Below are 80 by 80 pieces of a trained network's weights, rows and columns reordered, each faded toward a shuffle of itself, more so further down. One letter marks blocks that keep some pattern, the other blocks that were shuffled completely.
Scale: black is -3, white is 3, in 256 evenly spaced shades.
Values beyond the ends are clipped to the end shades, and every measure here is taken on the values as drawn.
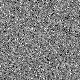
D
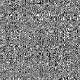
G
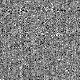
G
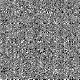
G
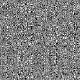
G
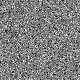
D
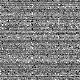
G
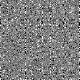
G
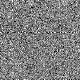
G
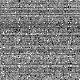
G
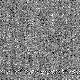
G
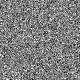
D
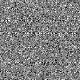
G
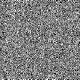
G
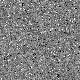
D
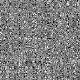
G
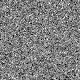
D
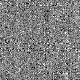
G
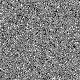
D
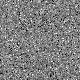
D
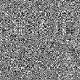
G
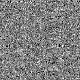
G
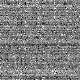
G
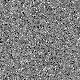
D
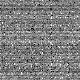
G
